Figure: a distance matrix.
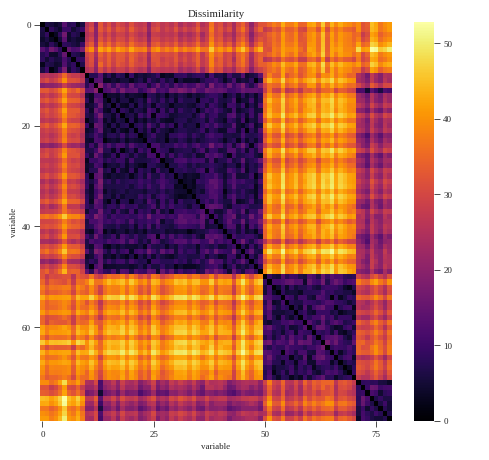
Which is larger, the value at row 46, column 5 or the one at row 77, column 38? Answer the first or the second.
the first
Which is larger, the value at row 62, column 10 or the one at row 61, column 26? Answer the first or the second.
the second
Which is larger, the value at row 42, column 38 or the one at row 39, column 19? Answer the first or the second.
the first
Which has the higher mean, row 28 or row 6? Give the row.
6
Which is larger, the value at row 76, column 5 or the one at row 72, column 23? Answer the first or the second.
the first
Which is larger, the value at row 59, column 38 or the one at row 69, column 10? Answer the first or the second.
the first
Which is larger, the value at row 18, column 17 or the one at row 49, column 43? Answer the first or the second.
the second
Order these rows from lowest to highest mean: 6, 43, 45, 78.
43, 45, 78, 6
